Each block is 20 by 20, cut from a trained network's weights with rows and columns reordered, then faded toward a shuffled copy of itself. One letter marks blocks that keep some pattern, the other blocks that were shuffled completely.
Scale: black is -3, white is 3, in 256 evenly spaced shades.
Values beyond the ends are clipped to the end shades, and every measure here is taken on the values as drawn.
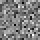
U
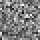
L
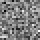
L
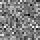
L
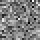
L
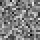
L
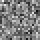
U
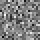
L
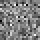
L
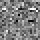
L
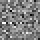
L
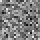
U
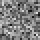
U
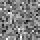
U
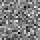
U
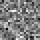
L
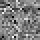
L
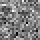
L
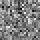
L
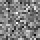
U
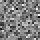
U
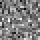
L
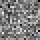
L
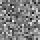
U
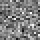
L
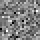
U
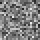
L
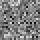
L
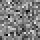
U
